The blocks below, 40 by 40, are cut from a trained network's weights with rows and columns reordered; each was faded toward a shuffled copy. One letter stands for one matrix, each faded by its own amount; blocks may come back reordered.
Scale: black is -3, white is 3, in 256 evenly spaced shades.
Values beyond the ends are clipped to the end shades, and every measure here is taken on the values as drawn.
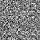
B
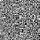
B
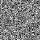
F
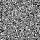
F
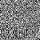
B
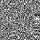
B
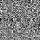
B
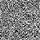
B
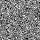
F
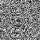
B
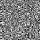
B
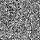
B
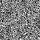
F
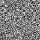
B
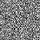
B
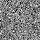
F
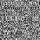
B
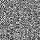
B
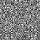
B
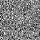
B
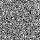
F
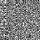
B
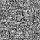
B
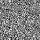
B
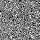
F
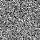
F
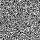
F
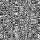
B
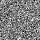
F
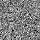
F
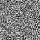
B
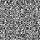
B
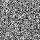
F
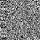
B
